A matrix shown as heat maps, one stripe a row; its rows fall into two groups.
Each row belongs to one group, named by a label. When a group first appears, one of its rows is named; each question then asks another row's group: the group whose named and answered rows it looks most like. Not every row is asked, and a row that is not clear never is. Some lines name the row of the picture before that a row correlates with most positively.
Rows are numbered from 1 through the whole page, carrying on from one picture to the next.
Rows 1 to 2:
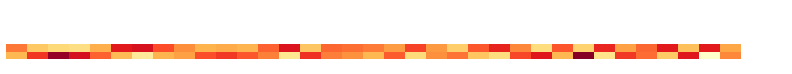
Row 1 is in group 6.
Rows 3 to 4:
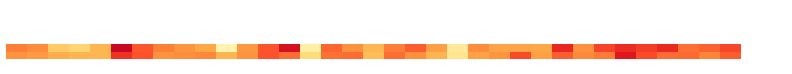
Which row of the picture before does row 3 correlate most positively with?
1
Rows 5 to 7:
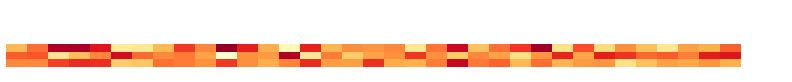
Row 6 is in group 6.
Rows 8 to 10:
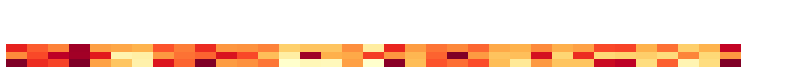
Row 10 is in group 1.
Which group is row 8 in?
1
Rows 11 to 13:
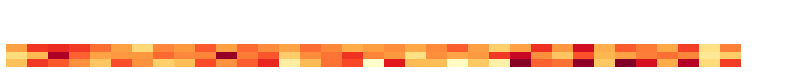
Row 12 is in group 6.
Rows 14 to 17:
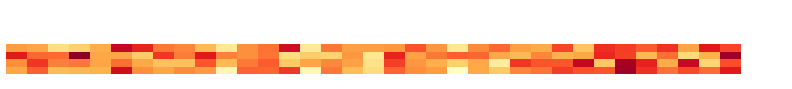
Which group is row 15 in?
1
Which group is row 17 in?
6
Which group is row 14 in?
6
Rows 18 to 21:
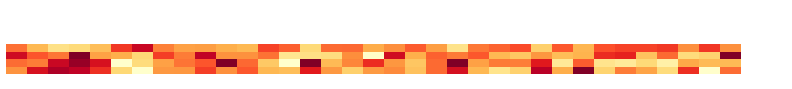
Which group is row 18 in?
6
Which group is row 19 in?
1
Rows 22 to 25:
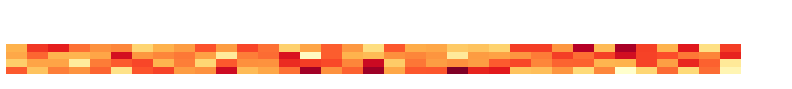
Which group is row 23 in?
6
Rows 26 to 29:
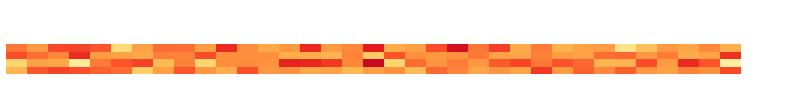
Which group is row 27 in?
1
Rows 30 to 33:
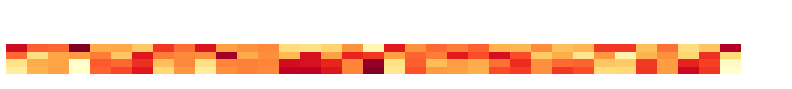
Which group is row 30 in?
1
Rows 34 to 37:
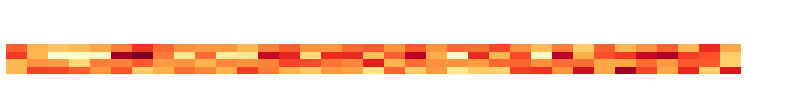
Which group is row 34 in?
6
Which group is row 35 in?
6
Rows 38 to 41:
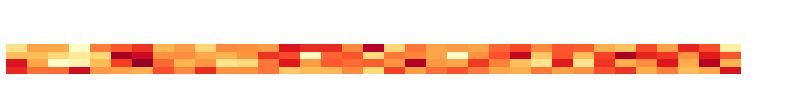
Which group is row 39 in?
6
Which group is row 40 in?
6
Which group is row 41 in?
1
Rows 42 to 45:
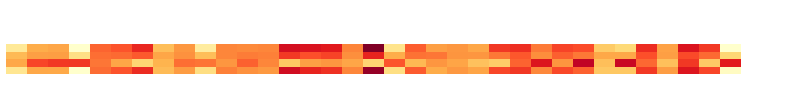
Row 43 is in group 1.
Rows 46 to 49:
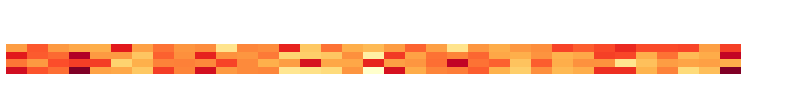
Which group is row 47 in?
1
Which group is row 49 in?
1
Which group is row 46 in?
6
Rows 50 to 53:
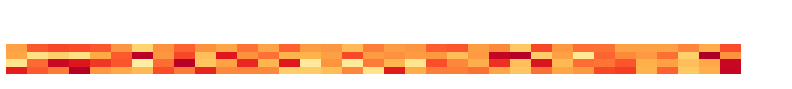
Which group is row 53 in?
1
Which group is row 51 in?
6
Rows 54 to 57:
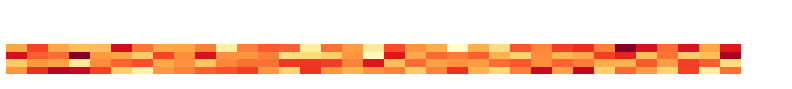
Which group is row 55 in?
1
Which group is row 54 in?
6
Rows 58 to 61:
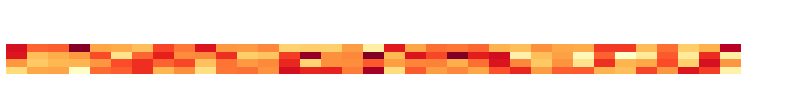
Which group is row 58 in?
1
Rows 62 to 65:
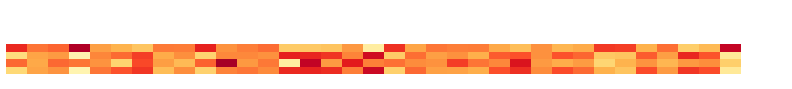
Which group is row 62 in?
1
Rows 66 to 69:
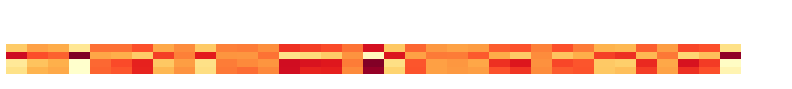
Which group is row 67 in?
1
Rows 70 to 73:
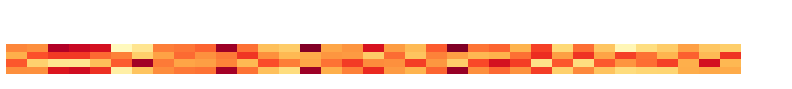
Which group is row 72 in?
6
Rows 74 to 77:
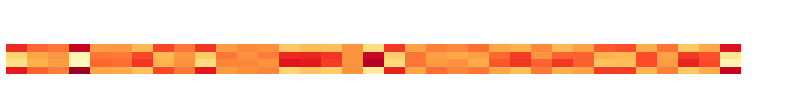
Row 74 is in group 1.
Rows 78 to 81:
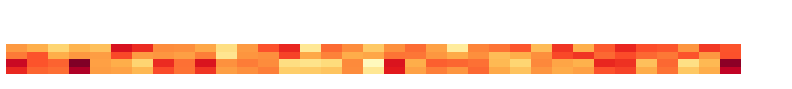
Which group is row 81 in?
1
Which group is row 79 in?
6
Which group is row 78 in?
6
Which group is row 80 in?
1
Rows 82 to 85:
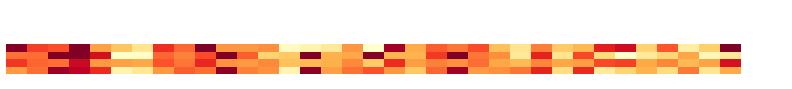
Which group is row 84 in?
1
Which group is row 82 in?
1
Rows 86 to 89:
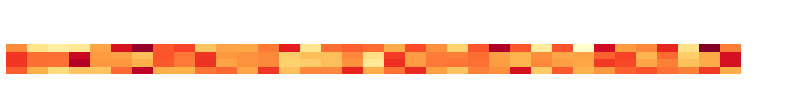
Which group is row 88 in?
1
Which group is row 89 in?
6
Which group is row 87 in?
1
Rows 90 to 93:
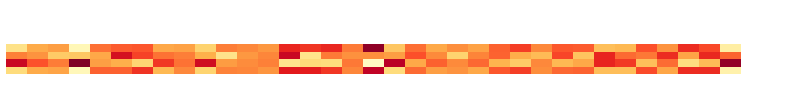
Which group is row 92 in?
1
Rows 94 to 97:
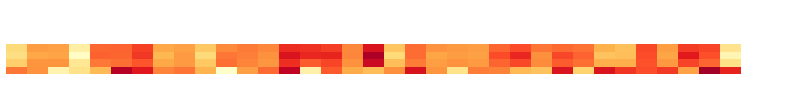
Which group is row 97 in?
6
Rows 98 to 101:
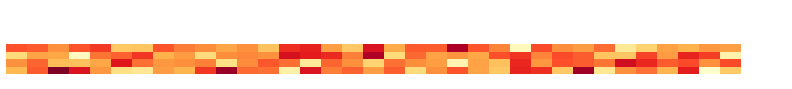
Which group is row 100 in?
6
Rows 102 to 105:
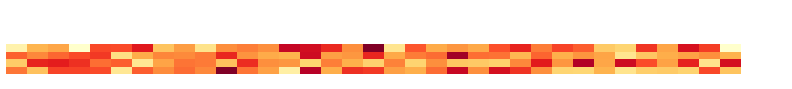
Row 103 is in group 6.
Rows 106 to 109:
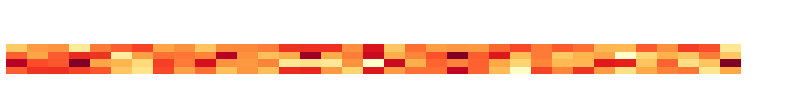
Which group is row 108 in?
1
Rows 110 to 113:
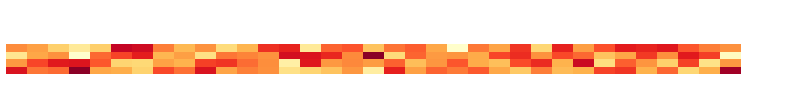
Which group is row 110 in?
6
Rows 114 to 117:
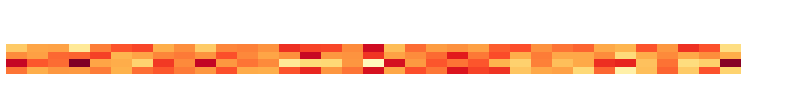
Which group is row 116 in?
1
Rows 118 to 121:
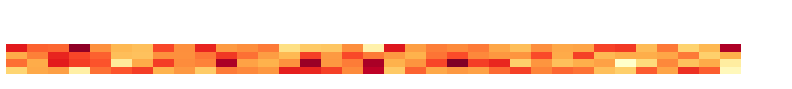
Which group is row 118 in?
1
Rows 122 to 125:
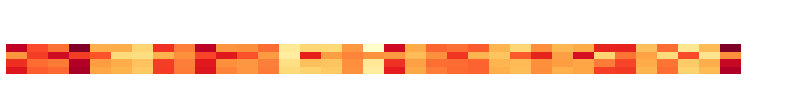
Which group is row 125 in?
1
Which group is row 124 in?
1
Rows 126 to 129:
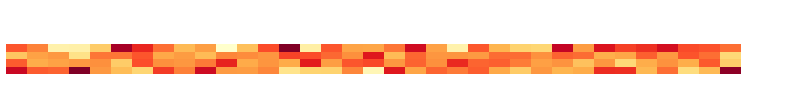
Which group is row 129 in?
1
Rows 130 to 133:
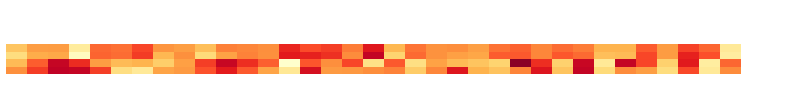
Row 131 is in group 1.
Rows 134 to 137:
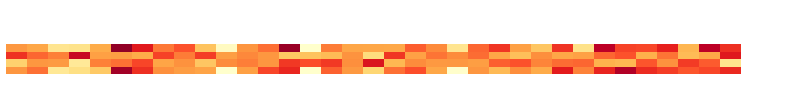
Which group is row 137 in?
6
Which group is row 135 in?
1
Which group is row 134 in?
6
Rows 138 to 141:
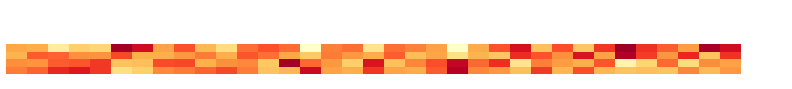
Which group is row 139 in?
6
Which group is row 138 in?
6
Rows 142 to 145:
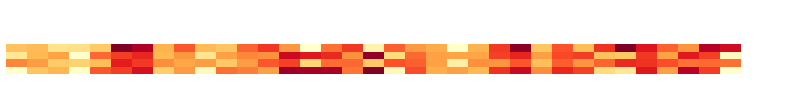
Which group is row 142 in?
6
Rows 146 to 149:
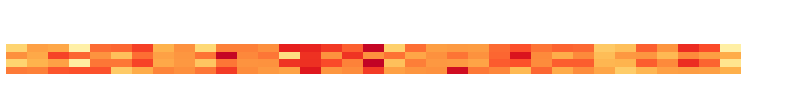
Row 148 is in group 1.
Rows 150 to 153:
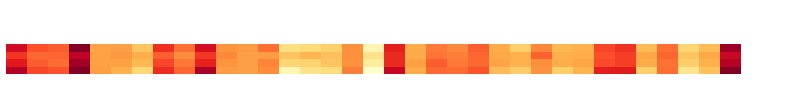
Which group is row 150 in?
1
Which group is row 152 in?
1
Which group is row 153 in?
1
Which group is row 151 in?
1
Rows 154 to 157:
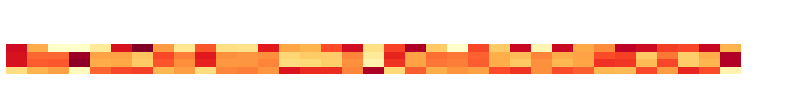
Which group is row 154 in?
6
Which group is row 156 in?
1
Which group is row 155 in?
1
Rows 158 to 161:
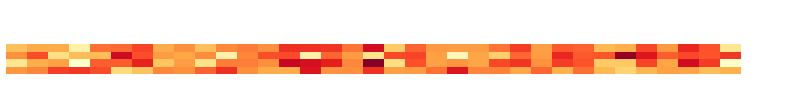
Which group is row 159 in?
6
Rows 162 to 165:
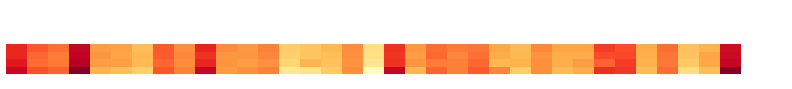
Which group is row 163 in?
1
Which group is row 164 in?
1
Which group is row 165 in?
1
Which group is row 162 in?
1
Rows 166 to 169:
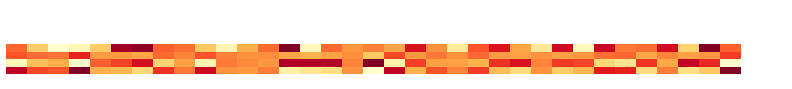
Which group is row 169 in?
1
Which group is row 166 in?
6
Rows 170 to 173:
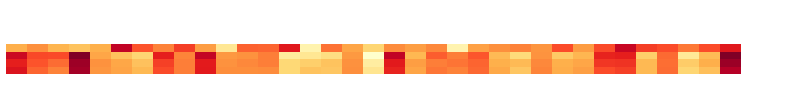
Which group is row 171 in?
1
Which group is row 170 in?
6
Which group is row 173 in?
1
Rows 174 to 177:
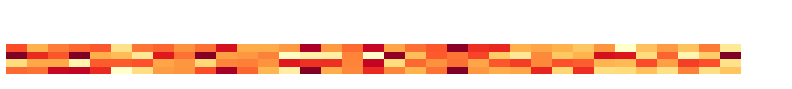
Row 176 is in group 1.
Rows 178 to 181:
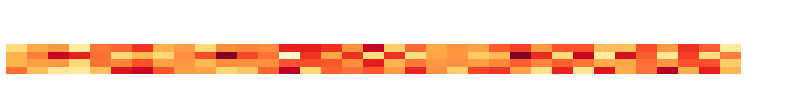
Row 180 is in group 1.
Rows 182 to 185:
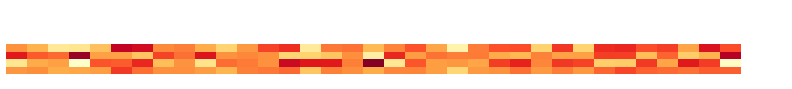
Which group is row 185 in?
6
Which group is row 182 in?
6
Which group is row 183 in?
1
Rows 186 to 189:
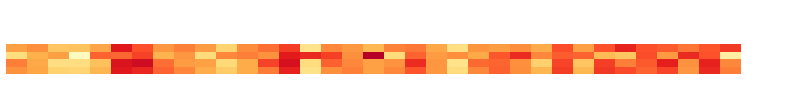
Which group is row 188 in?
6
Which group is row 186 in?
6
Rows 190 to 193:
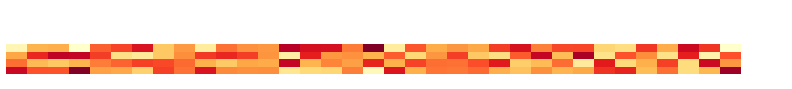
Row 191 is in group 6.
